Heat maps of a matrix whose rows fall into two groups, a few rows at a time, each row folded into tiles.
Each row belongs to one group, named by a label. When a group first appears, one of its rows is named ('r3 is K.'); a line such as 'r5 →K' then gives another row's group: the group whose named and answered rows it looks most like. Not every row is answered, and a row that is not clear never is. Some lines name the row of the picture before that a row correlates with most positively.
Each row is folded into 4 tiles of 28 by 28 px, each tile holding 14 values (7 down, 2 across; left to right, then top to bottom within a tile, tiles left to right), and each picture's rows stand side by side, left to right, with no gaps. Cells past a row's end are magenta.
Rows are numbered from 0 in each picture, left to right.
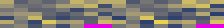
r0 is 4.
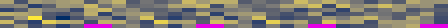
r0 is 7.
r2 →4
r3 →4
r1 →4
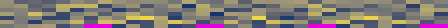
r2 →7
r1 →7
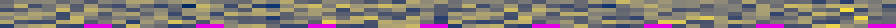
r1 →7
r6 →7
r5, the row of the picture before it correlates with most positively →2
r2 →7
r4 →7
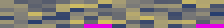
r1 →4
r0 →4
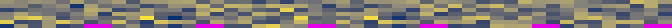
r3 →7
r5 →4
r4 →4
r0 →7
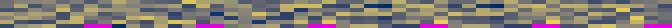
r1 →4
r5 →4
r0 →7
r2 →4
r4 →7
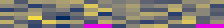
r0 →7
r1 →4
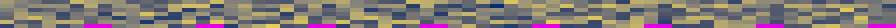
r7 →4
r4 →7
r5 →4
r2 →4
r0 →4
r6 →4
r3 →4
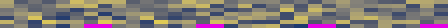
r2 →7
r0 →4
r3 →4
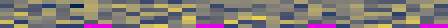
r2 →7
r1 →4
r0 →7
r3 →4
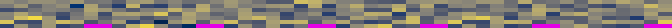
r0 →7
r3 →4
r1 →7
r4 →7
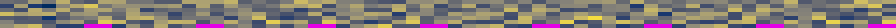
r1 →4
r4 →7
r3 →4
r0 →7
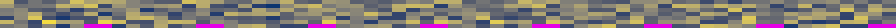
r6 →4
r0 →4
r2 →7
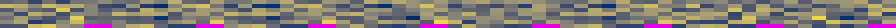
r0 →4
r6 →7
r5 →7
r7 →7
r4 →7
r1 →7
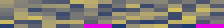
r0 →4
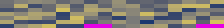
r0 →7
